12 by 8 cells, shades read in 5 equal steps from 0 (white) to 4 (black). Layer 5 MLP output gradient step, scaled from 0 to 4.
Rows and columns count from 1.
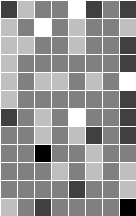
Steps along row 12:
up up down same same same up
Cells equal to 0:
4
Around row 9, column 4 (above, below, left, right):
2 1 4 2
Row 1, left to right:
3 1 2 2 0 3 2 3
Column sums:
20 22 22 22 18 23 24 27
